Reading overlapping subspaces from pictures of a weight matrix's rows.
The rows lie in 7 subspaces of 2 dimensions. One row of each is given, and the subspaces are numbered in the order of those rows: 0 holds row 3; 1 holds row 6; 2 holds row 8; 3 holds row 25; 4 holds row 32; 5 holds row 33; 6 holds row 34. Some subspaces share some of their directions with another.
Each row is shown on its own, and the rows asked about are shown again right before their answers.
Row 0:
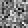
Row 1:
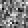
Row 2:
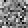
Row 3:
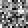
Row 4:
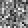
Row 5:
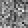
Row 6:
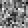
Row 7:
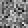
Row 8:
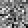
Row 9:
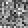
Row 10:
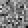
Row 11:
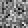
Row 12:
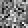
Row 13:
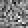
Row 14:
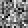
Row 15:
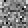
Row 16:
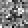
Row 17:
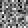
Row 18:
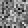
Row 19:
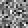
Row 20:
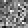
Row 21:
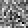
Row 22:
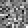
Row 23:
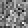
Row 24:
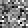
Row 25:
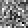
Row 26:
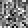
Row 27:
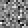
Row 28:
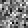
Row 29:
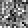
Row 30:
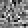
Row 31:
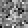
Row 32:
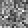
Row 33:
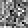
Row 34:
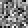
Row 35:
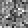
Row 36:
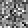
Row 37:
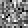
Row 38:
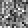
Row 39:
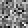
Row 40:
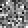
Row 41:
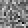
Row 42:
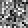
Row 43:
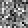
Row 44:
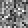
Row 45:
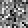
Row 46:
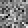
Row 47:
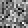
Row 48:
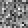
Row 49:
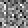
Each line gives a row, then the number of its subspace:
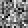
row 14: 3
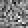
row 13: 3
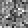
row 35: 0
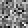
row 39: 1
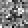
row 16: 0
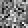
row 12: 2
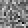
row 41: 3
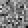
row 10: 2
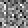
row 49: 6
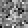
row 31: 0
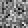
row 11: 4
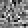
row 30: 3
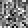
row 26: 6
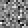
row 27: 4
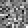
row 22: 2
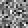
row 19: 1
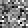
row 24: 4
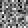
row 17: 0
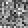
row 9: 2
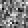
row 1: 1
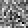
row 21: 3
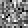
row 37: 3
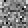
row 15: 5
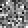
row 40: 2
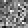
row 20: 5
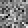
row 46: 2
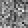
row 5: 6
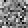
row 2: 5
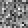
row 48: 4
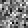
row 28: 1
